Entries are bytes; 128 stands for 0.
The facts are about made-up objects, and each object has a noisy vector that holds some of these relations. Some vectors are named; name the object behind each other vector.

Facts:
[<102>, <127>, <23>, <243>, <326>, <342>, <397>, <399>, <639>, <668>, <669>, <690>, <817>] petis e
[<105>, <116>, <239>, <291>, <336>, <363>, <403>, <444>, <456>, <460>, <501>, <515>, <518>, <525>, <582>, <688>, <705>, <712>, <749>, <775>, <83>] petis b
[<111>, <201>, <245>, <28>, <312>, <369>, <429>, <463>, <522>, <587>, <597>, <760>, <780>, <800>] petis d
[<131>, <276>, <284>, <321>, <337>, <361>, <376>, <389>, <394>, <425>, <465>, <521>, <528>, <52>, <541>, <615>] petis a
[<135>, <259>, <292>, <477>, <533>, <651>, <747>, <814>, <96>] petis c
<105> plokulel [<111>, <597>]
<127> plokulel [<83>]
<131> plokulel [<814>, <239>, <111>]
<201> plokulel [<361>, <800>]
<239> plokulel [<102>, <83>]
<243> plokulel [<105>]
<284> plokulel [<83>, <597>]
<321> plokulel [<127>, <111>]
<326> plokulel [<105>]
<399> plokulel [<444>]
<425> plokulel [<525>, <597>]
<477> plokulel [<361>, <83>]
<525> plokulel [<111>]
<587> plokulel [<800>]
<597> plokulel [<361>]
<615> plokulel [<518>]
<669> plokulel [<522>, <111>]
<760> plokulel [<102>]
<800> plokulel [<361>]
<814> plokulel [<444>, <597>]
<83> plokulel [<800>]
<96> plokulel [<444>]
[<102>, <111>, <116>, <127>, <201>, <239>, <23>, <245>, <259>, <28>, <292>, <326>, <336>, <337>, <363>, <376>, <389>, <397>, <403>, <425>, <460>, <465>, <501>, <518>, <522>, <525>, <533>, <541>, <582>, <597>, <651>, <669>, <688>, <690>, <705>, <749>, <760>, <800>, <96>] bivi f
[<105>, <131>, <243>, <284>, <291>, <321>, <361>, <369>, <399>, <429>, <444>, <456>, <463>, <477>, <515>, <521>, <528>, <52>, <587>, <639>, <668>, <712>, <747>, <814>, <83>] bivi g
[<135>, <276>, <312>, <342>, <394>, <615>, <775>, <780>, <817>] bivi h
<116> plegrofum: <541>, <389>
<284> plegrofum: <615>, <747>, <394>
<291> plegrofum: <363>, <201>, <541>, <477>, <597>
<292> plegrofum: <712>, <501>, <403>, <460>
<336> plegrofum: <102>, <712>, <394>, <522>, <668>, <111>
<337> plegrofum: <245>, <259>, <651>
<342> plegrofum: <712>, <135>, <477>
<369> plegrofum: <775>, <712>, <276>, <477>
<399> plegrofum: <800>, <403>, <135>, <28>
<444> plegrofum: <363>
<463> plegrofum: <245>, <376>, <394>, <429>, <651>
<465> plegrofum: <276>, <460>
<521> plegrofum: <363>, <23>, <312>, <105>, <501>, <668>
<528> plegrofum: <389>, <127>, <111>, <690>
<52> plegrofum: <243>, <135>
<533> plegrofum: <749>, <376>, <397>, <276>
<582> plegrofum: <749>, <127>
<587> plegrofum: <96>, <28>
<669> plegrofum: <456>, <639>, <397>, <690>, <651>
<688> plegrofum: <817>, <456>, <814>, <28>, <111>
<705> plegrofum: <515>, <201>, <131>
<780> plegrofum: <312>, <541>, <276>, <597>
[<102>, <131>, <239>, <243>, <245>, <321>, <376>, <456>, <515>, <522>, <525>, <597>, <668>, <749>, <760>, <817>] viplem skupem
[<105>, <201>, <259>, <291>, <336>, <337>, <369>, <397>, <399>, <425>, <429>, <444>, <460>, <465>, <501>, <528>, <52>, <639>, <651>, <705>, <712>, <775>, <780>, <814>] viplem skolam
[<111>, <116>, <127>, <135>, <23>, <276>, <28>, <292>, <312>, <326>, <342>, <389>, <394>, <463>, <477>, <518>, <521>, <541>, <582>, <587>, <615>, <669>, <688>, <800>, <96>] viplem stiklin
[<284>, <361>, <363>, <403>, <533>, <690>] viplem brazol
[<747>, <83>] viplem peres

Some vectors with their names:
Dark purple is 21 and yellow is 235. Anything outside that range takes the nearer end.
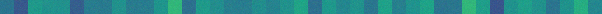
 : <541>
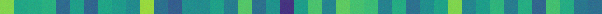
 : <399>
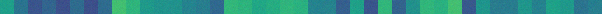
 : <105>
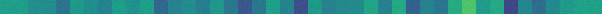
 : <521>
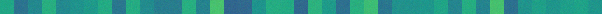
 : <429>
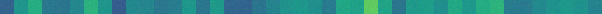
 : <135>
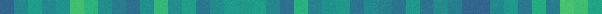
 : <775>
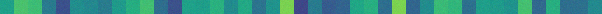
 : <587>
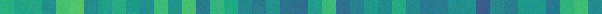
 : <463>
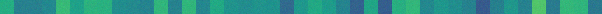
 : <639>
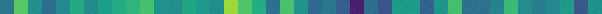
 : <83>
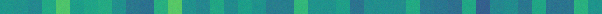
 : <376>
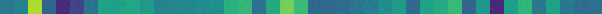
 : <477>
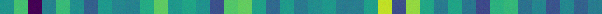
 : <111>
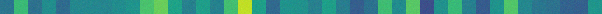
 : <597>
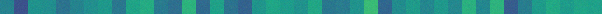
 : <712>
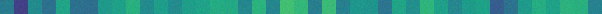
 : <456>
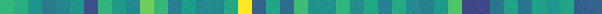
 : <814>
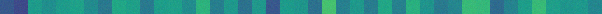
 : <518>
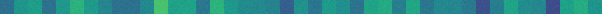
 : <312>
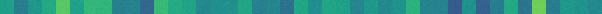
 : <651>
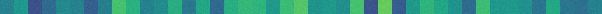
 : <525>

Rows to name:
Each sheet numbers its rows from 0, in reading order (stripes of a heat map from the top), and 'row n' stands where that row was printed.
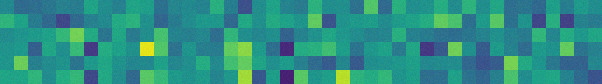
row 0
<668>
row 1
<243>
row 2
<336>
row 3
<444>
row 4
<127>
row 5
<96>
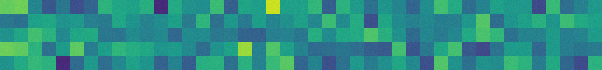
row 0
<131>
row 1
<705>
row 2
<292>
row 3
<284>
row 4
<201>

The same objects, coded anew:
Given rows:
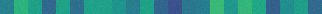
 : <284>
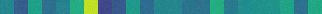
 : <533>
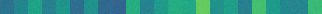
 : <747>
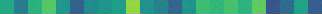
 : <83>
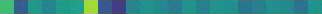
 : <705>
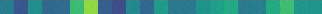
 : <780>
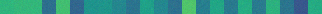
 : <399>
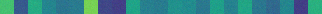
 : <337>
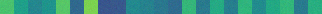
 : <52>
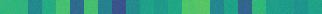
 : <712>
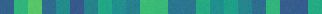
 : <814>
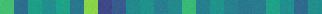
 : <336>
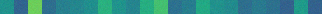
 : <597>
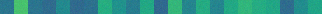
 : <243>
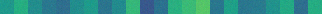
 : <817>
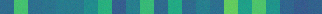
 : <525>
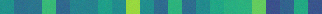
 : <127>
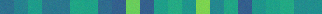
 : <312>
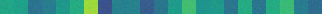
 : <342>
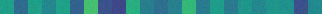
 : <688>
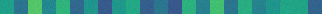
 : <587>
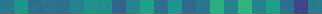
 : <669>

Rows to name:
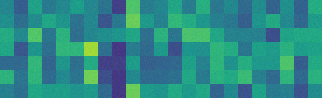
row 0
<389>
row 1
<28>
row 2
<361>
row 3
<291>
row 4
<463>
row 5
<528>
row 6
<518>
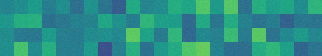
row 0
<429>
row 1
<425>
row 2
<760>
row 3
<135>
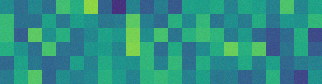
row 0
<521>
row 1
<102>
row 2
<800>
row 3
<239>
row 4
<326>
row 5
<96>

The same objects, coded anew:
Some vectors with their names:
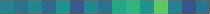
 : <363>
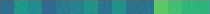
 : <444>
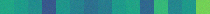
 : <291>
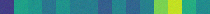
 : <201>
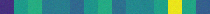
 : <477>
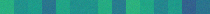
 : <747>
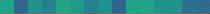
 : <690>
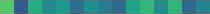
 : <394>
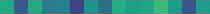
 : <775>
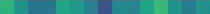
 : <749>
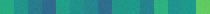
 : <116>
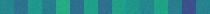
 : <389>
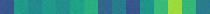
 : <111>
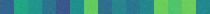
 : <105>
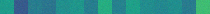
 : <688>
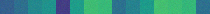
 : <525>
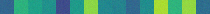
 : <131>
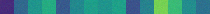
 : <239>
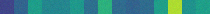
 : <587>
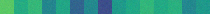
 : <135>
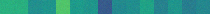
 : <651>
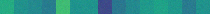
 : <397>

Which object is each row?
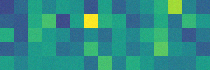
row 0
<102>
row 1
<669>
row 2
<817>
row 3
<522>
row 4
<533>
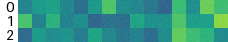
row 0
<399>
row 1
<780>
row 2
<760>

